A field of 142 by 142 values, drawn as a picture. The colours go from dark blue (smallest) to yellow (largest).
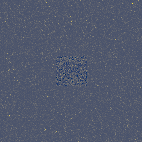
There is no seam. An odd patch, rougher than its surroundings, sits in the centre. On average the colour sits 30% of the way up the scale. Values change most from cell to cell in the centre. There are no regular stripes.
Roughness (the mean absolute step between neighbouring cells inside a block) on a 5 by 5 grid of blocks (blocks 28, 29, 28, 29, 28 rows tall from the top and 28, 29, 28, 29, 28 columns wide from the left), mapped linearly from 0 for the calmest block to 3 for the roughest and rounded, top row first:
00000 | 00000 | 00300 | 00000 | 00000
